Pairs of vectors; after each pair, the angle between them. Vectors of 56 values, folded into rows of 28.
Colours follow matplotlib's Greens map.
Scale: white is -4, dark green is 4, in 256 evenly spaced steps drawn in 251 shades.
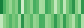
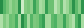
nearly parallel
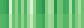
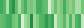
orthogonal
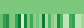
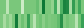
orthogonal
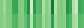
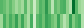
partly opposed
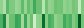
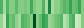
partly opposed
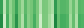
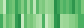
partly aligned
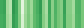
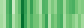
nearly opposite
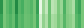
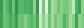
nearly parallel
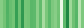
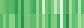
nearly parallel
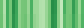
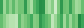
partly opposed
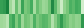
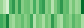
nearly opposite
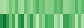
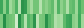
partly aligned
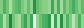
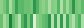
nearly parallel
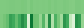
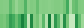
nearly parallel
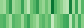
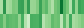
partly opposed
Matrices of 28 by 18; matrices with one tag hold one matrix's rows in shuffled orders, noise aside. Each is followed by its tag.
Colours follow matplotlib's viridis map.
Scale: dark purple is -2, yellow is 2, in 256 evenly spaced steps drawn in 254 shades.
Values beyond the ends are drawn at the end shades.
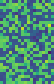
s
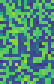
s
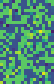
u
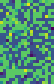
s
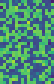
s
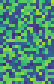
u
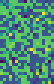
s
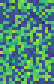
u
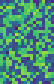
u
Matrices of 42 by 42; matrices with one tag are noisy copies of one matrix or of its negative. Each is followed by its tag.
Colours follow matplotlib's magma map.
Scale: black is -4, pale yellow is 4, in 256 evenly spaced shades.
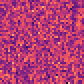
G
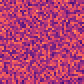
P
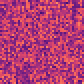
G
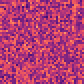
G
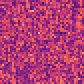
G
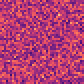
P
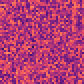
G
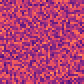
P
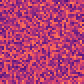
P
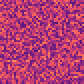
P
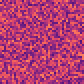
P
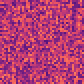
G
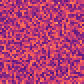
P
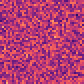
P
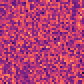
G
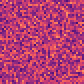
P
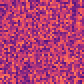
G
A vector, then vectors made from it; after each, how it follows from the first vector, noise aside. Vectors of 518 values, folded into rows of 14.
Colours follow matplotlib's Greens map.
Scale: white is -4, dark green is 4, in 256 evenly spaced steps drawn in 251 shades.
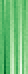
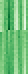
wrapped around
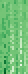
partly zeroed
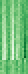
wrapped around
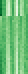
wrapped around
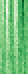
reversed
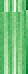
wrapped around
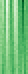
reversed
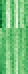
wrapped around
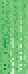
partly zeroed
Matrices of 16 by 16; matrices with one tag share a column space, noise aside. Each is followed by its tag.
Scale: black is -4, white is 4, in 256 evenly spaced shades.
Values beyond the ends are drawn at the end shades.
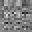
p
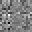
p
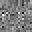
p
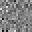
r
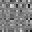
r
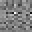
p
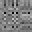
p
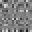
r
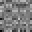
r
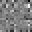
r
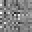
p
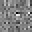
p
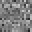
r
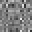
r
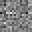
p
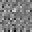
r
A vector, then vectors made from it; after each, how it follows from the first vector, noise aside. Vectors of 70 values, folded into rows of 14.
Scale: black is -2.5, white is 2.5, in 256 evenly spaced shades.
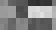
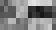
negated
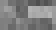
shrunk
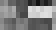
copied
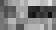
negated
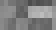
shrunk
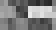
copied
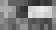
copied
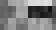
negated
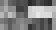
copied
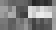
copied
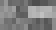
shrunk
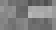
shrunk
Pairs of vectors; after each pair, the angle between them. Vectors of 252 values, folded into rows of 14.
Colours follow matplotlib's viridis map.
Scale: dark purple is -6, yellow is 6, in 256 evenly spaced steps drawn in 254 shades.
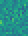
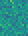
orthogonal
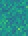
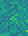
partly opposed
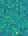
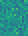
partly aligned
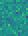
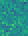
orthogonal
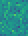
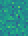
orthogonal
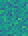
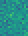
orthogonal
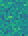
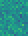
partly aligned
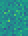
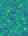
partly aligned
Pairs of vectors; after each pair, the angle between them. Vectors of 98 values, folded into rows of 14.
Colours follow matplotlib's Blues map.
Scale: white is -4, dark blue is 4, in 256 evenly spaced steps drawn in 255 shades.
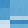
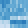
nearly parallel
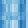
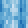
nearly parallel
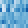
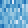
partly opposed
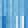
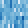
partly opposed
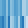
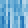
nearly parallel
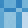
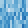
partly opposed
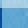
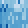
partly aligned
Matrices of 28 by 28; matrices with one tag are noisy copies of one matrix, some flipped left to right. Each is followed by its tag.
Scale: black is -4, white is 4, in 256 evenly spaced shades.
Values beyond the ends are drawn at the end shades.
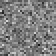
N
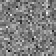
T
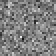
T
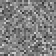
N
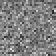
N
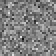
T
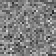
N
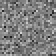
N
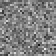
N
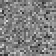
N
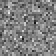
T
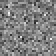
T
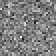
T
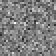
T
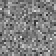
T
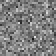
T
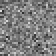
N
